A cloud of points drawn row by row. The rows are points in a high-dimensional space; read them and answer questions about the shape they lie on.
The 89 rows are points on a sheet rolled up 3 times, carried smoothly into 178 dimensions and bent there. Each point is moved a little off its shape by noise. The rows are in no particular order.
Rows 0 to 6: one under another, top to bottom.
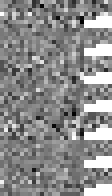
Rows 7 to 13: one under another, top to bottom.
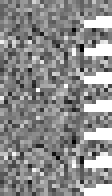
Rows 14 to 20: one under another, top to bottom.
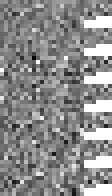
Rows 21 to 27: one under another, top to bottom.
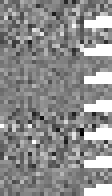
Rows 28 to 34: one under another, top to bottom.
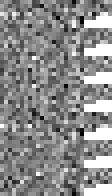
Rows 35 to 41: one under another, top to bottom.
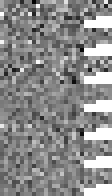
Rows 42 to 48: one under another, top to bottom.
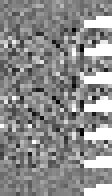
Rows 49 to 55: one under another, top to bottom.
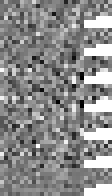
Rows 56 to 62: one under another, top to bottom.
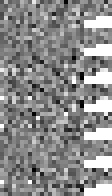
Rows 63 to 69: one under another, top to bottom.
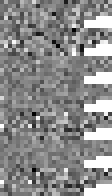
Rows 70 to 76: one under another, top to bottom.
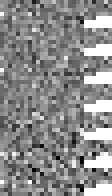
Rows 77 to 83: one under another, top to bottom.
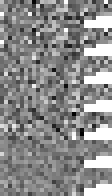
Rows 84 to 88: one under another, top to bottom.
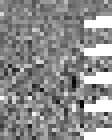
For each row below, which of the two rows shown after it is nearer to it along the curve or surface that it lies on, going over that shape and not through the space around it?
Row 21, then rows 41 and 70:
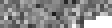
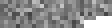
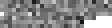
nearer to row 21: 70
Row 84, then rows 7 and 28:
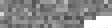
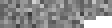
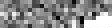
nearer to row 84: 7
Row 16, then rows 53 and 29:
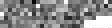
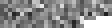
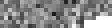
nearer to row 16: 53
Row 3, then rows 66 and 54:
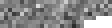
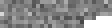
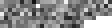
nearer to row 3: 66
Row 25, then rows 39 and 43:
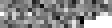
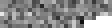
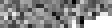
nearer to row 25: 43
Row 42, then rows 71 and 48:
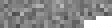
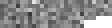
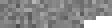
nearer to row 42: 48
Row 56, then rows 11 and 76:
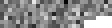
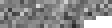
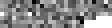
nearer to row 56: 11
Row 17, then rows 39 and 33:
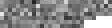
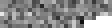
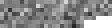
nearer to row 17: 33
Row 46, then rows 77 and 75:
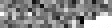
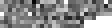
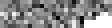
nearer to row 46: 75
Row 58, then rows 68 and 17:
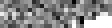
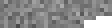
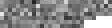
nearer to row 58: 17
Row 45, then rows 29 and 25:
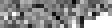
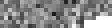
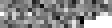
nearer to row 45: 25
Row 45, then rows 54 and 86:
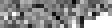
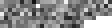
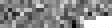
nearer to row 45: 54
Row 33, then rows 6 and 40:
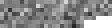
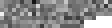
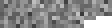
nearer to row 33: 6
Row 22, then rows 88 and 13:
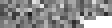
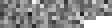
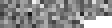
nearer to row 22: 13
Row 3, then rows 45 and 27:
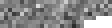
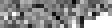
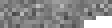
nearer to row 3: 27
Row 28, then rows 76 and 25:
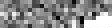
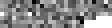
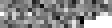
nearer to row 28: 25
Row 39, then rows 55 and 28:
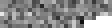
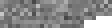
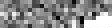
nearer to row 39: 55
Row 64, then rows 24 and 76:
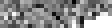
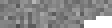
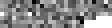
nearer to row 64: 76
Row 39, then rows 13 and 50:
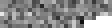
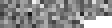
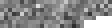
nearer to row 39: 50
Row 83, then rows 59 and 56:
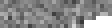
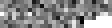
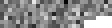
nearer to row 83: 56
